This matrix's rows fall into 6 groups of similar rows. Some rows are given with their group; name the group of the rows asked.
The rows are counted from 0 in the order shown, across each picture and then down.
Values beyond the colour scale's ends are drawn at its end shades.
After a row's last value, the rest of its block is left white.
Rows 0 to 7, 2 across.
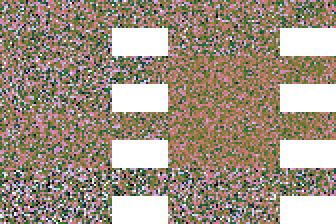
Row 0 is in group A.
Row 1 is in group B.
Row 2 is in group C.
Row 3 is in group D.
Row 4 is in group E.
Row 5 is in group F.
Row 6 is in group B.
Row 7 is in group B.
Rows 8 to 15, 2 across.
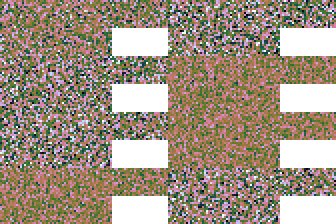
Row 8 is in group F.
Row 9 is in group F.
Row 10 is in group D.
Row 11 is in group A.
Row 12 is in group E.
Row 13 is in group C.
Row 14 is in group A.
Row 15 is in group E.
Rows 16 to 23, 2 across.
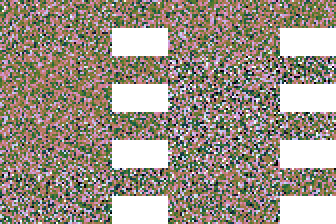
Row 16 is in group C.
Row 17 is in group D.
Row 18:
F
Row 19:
F
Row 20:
F
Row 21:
E
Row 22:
F
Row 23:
C
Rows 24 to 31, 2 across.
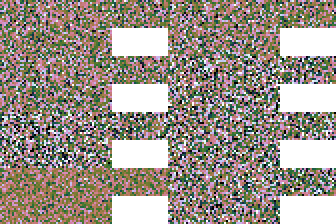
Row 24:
A
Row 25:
B
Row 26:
A
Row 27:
C
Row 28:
B
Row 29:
D
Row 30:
F
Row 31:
F
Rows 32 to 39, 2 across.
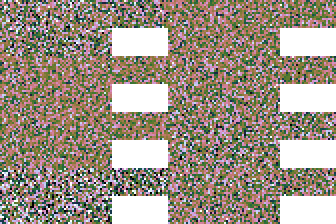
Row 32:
A
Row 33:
D
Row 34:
E
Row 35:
C
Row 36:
C
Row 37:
D
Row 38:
F
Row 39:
F
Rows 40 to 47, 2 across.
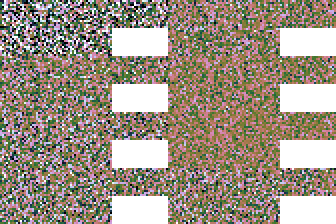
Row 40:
B
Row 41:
A
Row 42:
B
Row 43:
F
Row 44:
E
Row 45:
D
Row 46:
C
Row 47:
C
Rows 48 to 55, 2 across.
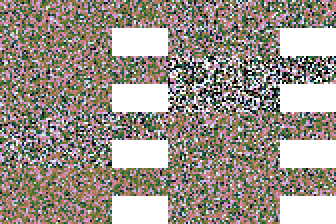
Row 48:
D
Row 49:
A
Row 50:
B
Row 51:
F
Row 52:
D
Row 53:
C
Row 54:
F
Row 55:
E
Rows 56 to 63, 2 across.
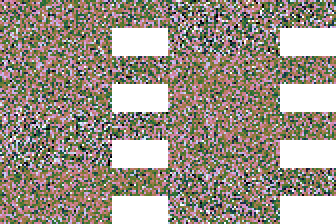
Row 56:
D
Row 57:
B
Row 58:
F
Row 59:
F
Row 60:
C
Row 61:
A
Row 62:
B
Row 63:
F
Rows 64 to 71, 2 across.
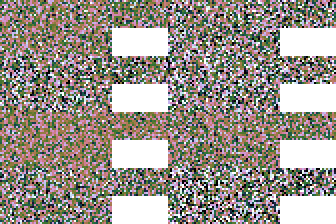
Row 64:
F
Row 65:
F
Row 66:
B
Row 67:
E
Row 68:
E
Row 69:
A
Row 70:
A
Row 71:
B
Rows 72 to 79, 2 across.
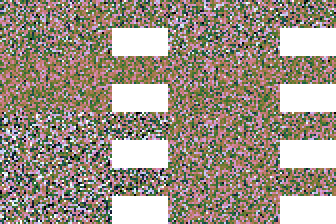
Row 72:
A
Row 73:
E
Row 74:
A
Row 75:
A
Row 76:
E
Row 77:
C
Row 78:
F
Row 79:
E
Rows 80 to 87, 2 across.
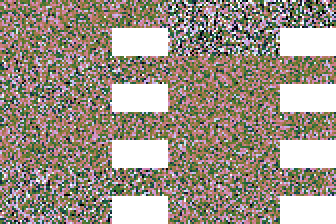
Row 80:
D
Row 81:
A
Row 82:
E
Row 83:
D
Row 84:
A
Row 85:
D
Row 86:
C
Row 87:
D
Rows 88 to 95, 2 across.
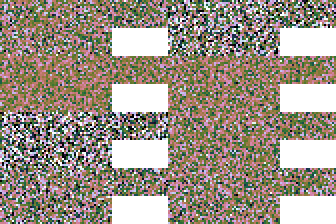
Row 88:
F
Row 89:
E
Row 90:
F
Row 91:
D
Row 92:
B
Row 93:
F
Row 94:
A
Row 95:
D
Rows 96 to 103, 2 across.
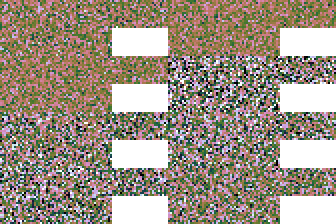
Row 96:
F
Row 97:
B
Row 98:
D
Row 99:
E
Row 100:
F
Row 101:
E
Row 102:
A
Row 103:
D
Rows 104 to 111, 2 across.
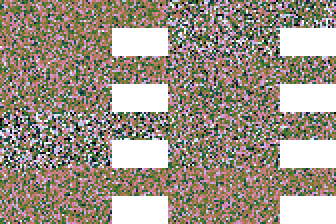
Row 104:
B
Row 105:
D
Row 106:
C
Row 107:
A
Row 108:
E
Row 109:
C
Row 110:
C
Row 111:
E
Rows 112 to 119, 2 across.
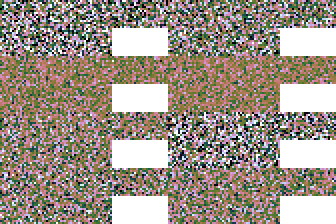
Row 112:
B
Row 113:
D
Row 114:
A
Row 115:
E
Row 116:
E
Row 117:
E
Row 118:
F
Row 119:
B
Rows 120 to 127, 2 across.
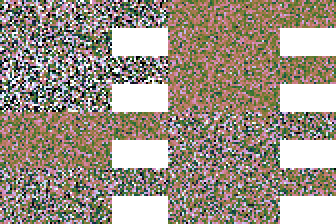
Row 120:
F
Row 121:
D
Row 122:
E
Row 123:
F
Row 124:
F
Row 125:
F
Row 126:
A
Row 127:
C
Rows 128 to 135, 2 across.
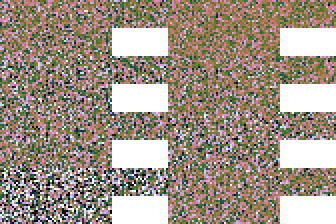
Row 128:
F
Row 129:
B
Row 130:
F
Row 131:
B
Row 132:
A
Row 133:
E
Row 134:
B
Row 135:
E
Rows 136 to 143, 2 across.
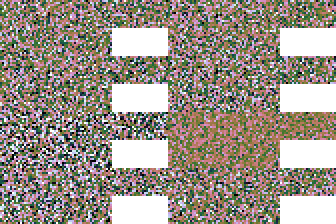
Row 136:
C
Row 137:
B
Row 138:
B
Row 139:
B
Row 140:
D
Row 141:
E
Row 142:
E
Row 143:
D
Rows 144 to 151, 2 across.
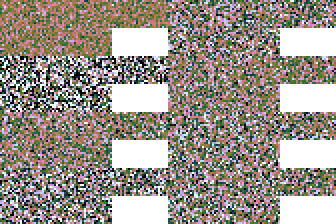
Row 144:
C
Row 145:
D
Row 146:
A
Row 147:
A
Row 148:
F
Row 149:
E
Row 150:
D
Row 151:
C
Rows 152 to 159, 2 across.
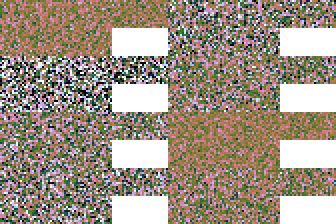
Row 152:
E
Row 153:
C
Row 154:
F
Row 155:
F
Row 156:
D
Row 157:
D
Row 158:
D
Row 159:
A
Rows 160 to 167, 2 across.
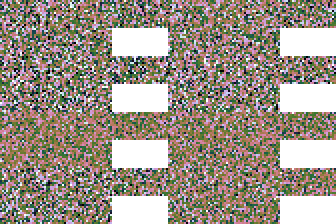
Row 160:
A
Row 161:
F
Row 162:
B
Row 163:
E
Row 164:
F
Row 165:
F
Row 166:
C
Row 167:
C
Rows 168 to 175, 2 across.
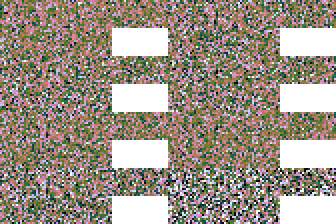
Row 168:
E
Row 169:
A
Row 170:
D
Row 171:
B
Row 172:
A
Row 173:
B
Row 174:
A
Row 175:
E
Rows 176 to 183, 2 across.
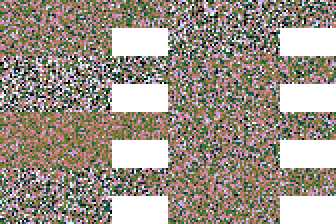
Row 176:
D
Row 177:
C
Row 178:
E
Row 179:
B
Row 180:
D
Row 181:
F
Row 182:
C
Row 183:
D
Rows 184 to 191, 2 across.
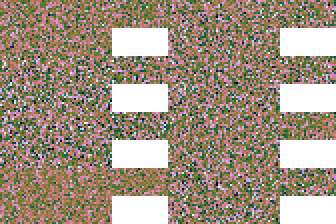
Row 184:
D
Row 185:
B
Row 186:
C
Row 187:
D
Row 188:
F
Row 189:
C
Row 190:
E
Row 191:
B
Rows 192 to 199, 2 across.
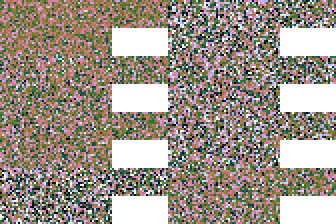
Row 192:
F
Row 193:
E
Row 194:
A
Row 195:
F
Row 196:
B
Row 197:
E
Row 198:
F
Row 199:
B
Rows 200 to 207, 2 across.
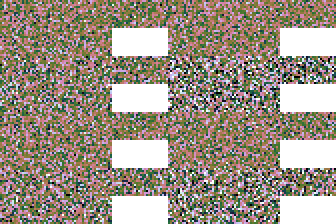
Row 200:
B
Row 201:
E
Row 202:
C
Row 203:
F
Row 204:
B
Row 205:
F
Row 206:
D
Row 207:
C
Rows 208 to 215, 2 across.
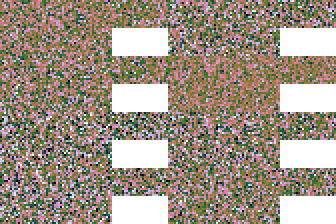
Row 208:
D
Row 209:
F
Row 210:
B
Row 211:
E
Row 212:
F
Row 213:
B
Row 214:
E
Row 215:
D
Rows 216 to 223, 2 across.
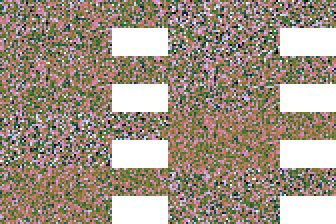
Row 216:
A
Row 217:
E
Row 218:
A
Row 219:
A
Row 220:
E
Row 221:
A
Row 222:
F
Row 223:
F
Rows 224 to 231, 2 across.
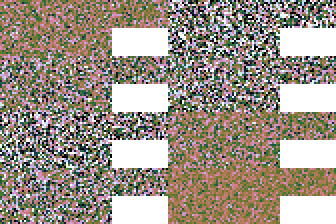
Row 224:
D
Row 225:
D
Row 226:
F
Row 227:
C
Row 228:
C
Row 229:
F
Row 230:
C
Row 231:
B
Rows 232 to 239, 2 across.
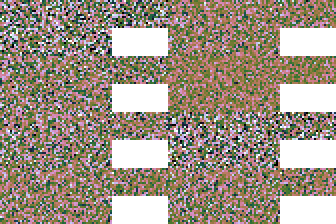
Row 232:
D
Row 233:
E
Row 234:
F
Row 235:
D
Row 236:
E
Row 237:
E
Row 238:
C
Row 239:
C
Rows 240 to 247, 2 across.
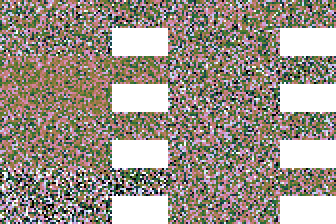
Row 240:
F
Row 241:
A
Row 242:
F
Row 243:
F
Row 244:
F
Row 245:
D
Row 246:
F
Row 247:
E
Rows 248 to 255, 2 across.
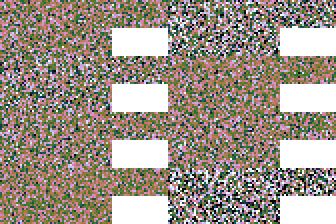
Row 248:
D
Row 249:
E
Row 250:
E
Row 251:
B
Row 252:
E
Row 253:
D
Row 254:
A
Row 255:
F
